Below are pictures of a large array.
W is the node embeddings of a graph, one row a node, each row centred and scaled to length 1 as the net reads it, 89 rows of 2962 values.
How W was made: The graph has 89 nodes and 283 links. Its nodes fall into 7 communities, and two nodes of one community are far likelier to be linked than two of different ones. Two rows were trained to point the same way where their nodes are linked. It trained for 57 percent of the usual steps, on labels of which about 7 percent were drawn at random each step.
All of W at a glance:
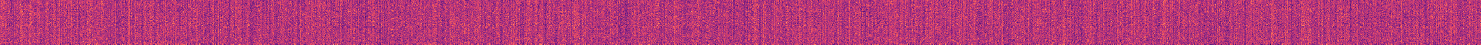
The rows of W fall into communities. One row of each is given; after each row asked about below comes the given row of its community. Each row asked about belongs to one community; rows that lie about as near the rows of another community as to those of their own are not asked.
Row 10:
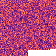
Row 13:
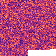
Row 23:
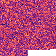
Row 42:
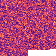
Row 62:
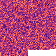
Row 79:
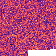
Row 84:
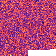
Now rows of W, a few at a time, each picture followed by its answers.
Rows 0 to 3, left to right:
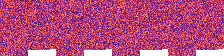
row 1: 62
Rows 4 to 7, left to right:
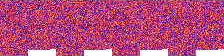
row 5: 84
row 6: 79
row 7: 23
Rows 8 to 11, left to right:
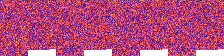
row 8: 79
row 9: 79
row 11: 79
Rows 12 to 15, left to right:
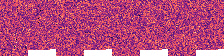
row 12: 62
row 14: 84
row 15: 79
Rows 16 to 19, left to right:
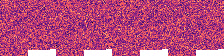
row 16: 79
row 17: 84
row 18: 23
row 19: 10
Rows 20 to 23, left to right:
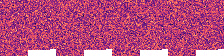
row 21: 62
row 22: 62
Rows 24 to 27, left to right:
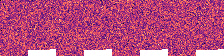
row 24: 13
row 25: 84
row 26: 84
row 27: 42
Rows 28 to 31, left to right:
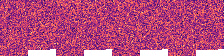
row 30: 62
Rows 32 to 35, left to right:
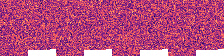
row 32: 79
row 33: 10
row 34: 79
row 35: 84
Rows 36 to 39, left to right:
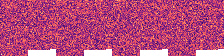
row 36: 23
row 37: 10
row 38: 79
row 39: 13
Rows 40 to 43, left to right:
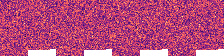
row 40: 62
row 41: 84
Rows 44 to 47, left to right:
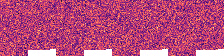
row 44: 23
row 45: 13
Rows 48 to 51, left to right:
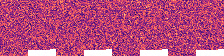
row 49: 79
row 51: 42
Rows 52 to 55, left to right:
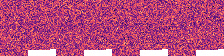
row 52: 10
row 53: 10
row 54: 10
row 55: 84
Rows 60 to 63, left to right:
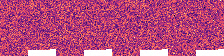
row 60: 62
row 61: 13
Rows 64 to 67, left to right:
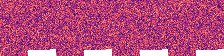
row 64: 23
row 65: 13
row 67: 84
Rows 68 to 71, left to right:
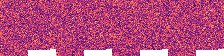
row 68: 10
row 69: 23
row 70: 42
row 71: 62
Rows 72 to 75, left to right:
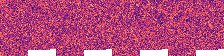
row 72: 10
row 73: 79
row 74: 84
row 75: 62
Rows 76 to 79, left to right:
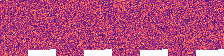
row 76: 13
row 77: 62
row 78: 23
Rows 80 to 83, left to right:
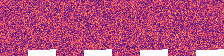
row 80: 42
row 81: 62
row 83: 10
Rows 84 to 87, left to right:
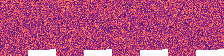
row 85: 23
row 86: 10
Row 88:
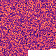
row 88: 62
